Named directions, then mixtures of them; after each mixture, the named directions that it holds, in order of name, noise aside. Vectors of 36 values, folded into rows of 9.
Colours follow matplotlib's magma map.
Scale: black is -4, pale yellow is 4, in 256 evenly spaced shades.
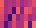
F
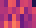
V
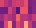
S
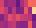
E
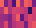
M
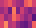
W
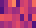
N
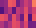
F, N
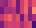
E, N, S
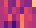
V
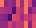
F, M, S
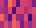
F, N, V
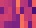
E, F, V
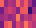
M, S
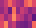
W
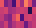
M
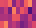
M, W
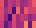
F
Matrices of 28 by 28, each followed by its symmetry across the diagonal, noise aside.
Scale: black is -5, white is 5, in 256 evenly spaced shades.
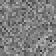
symmetric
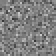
antisymmetric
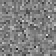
antisymmetric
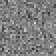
neither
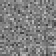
antisymmetric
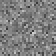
symmetric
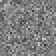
symmetric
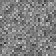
symmetric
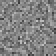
symmetric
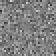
antisymmetric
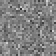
neither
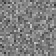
neither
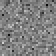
neither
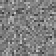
antisymmetric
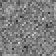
symmetric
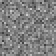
symmetric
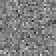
neither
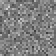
symmetric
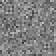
antisymmetric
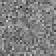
antisymmetric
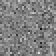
neither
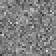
neither
